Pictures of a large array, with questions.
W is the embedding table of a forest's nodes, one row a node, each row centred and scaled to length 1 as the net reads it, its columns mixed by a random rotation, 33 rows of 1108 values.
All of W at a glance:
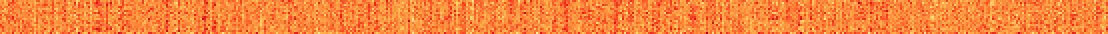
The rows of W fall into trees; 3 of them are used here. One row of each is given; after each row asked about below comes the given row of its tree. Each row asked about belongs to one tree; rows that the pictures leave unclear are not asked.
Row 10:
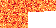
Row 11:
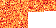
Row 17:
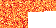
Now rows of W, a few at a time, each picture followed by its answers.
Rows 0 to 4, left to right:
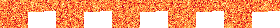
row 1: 17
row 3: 17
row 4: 10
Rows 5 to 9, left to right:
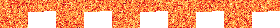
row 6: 11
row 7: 17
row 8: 11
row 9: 17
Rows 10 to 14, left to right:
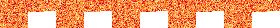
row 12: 17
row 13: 17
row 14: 10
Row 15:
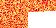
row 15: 11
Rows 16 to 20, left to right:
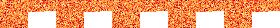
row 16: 11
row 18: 11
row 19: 11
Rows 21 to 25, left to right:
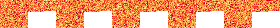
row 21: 10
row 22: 10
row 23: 17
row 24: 10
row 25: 11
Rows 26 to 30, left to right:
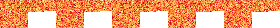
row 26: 17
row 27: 10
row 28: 17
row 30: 17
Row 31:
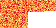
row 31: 10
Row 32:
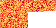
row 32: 11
